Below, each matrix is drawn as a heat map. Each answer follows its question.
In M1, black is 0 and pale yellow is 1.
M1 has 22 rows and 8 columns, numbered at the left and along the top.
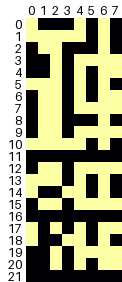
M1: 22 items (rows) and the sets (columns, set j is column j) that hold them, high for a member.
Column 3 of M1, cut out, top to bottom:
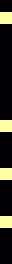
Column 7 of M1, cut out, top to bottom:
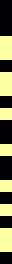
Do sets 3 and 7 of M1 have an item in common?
no
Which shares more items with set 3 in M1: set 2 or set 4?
set 4
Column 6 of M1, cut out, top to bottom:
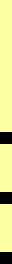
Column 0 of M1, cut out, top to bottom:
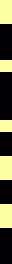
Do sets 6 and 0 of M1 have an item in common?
yes
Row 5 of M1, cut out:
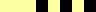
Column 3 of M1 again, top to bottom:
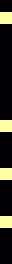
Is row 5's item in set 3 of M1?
no
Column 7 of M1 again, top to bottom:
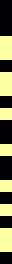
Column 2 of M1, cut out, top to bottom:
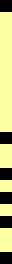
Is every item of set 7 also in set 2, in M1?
yes
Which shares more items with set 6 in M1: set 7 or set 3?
set 7
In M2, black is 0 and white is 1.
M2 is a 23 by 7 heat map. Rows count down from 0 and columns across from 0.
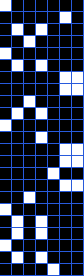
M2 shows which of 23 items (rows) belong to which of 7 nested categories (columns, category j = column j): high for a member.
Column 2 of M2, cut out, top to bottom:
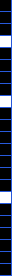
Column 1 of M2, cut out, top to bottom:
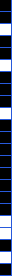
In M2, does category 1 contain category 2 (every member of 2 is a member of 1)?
no
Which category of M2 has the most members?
3
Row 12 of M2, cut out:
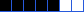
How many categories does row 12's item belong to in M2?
2
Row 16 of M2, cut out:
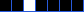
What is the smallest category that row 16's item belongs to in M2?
2
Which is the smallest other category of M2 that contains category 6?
5
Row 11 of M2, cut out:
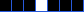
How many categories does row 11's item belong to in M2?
1
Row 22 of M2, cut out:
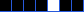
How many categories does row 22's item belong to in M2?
1
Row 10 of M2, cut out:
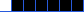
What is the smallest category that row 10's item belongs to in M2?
0
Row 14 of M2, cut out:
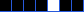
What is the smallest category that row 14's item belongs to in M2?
4
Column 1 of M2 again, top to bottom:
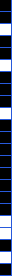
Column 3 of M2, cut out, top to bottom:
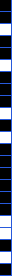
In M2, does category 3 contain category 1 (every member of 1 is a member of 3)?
yes
